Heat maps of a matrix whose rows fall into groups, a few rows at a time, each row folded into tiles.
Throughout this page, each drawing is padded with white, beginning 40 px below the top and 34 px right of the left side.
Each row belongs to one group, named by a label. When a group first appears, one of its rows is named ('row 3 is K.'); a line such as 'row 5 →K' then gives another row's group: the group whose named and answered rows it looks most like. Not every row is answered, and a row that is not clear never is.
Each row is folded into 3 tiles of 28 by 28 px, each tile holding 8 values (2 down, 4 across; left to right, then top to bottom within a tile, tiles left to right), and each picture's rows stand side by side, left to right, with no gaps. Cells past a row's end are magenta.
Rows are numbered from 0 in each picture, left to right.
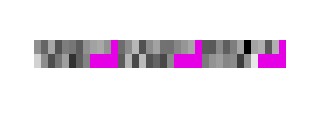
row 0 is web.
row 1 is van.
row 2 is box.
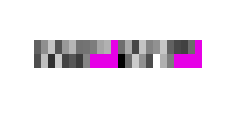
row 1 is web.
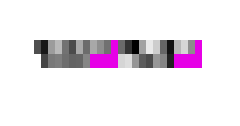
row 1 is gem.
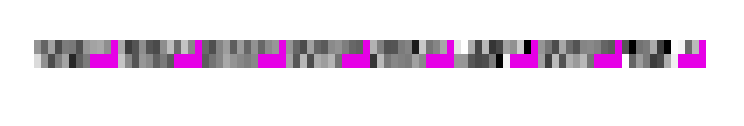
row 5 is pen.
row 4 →box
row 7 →box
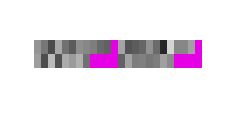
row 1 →box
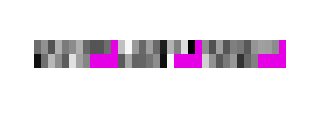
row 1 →pen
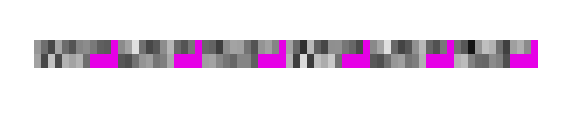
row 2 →gem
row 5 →gem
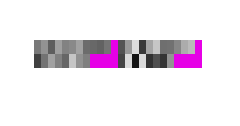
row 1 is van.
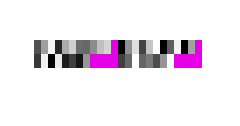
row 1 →box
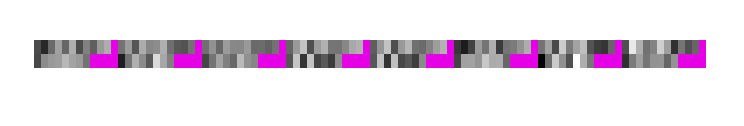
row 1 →web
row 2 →web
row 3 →van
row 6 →web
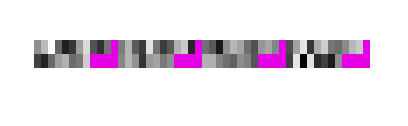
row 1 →pen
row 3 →van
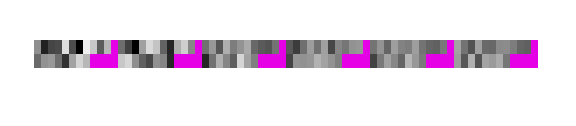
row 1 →gem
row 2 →web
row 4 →web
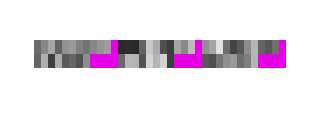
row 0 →van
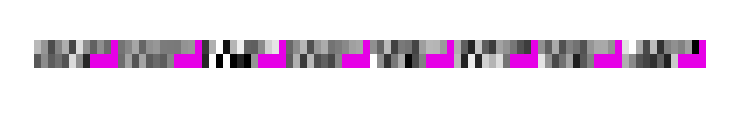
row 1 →van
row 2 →van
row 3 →van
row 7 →pen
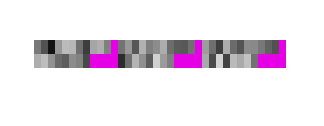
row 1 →web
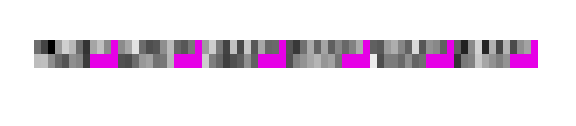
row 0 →gem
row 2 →pen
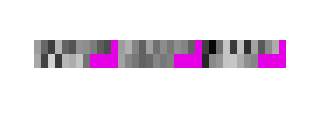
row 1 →pen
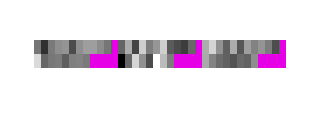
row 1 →web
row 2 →pen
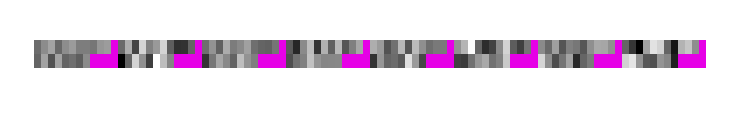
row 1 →web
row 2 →web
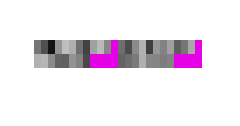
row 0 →gem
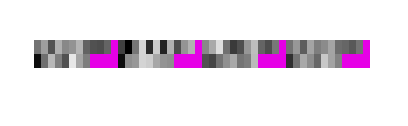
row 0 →web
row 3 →web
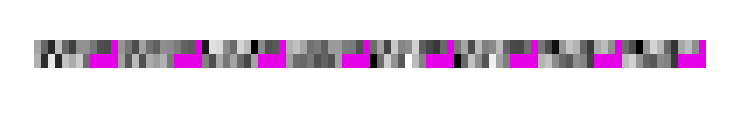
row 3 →pen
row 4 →web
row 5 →web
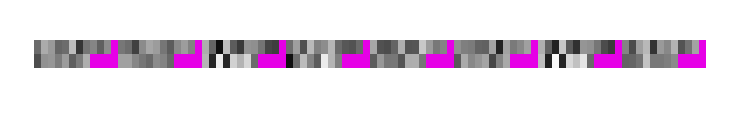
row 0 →box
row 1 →gem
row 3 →web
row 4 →box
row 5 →box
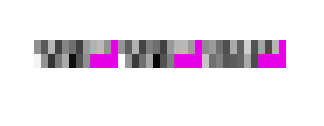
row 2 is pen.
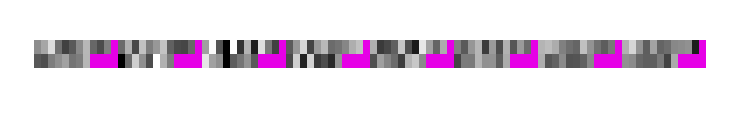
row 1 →web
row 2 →pen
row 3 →van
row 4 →box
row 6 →pen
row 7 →pen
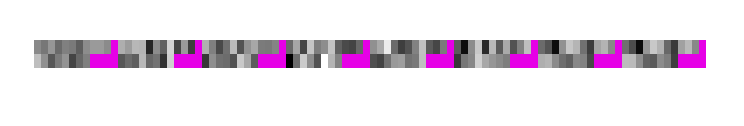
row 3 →web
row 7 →gem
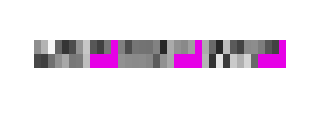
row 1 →box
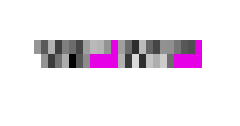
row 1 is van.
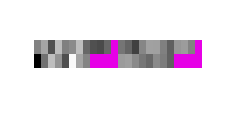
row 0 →web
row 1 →gem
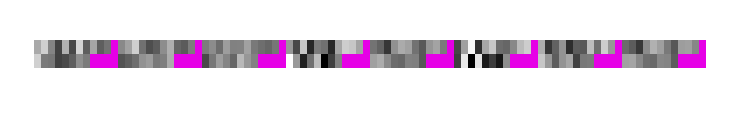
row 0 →pen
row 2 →web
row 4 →gem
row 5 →van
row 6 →box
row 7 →gem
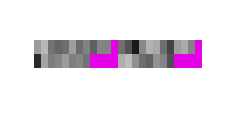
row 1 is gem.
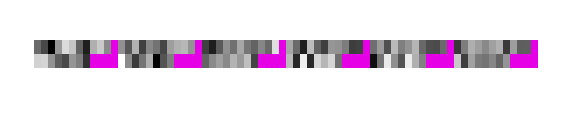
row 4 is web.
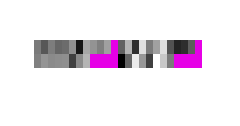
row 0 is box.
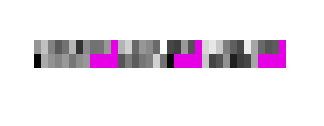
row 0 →box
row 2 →pen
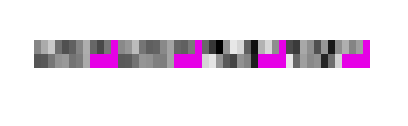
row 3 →box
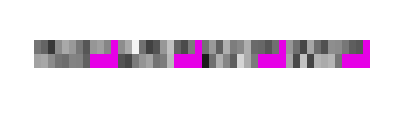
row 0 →gem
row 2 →web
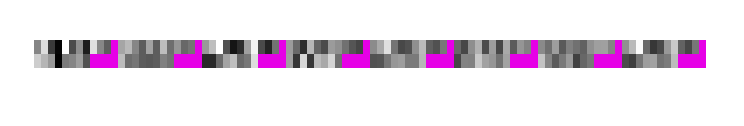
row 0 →pen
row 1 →pen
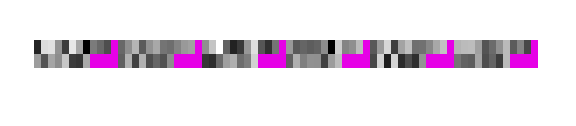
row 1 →van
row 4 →van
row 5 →pen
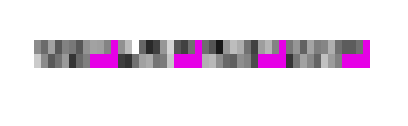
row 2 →gem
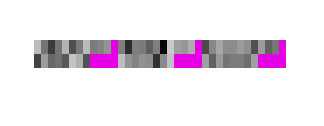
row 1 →box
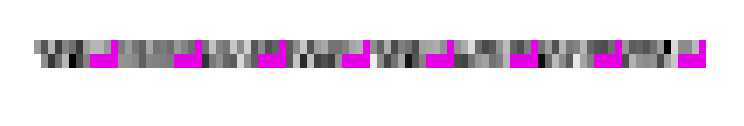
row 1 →pen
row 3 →van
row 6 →web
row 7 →box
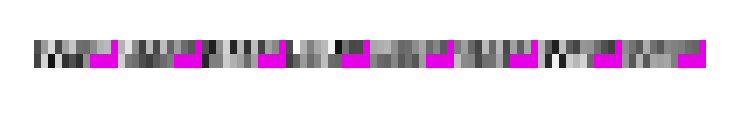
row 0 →van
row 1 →pen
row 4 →pen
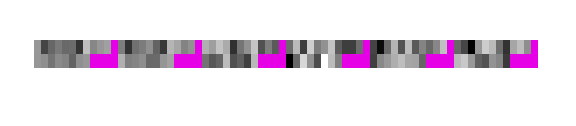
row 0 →box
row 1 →box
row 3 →web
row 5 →gem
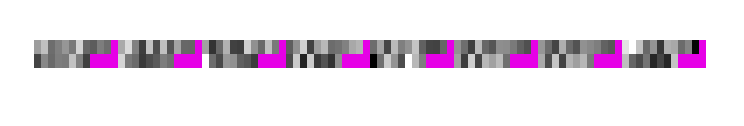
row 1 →pen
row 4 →web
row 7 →pen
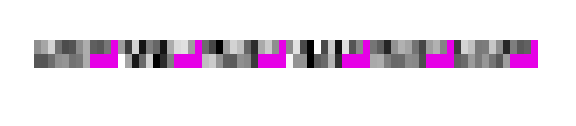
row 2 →gem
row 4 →gem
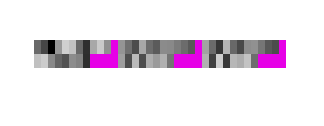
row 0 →gem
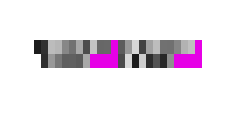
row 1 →van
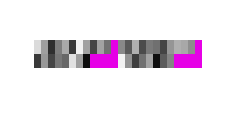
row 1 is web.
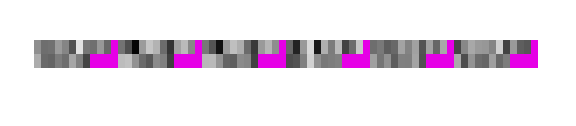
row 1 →gem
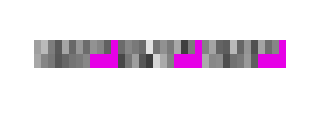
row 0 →pen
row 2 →pen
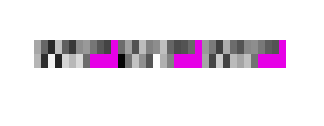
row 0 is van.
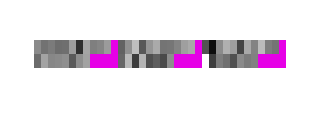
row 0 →box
